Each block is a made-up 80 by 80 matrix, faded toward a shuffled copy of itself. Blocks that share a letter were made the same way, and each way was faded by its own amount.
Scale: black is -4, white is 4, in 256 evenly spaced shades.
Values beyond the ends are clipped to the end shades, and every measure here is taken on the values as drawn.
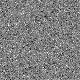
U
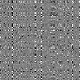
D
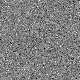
U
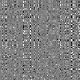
D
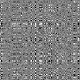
D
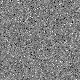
U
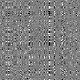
D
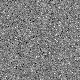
U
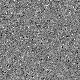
U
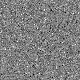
U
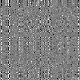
D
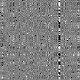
D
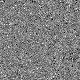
U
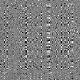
D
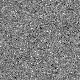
U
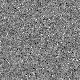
U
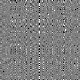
D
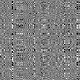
D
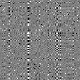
D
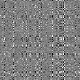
D
